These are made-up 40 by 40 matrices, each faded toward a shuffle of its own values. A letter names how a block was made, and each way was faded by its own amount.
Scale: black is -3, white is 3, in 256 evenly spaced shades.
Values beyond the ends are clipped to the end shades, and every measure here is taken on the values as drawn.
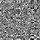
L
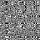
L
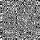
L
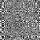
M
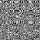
L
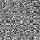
L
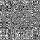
L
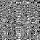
L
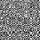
M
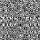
M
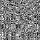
L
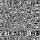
M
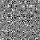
L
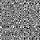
L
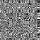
M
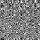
L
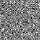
L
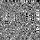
L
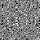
L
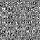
L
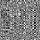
M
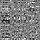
L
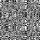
M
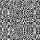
M
